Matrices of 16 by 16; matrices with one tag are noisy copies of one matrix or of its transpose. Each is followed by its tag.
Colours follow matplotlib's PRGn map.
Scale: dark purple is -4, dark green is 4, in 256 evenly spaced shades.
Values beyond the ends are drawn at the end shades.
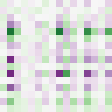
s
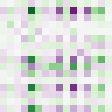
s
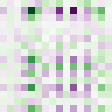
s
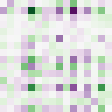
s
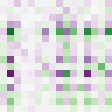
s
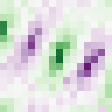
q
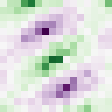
q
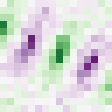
q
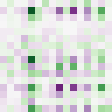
s
